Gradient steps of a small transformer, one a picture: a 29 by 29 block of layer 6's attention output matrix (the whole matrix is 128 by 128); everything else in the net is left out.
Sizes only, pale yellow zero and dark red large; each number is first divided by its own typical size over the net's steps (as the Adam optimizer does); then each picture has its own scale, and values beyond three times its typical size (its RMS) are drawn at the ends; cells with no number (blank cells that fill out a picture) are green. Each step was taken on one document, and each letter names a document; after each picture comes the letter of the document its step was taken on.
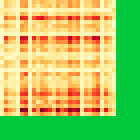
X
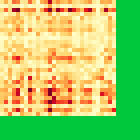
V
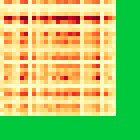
X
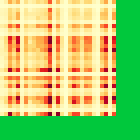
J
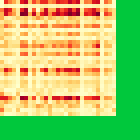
X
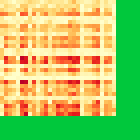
X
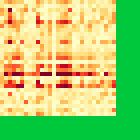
V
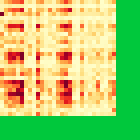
V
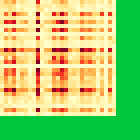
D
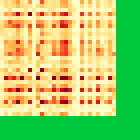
V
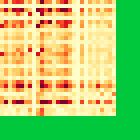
V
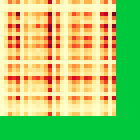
J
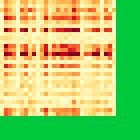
X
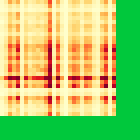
J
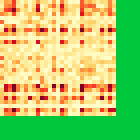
D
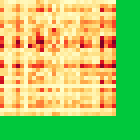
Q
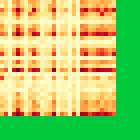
Q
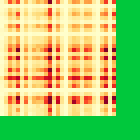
J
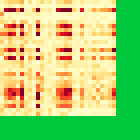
V
